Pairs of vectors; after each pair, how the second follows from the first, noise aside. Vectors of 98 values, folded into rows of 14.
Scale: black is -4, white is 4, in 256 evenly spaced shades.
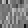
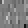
partly zeroed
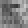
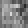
negated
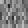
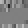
partly zeroed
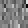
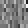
negated
